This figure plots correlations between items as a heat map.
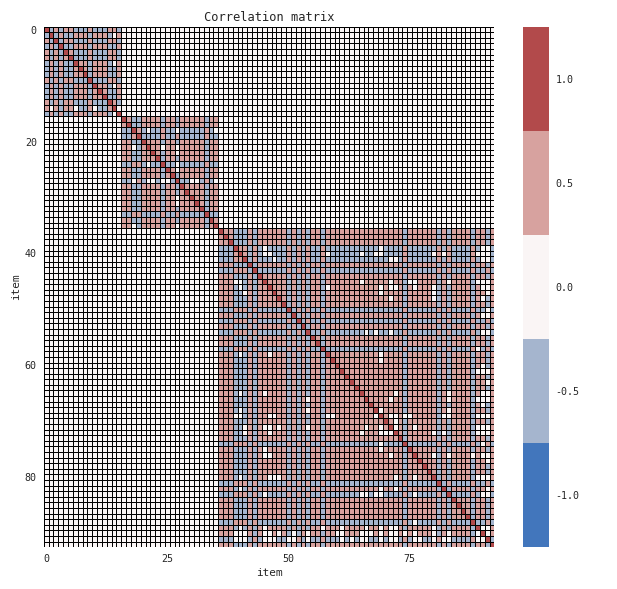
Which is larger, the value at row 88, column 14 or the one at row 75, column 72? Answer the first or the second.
the second
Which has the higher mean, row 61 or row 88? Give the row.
61
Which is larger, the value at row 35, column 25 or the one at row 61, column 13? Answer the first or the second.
the first
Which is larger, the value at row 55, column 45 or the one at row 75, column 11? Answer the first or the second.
the first
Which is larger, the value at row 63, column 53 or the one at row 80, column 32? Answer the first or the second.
the first
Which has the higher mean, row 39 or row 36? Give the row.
36
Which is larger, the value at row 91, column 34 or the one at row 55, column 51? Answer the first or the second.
the second
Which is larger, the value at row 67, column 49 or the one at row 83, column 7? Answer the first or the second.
the first
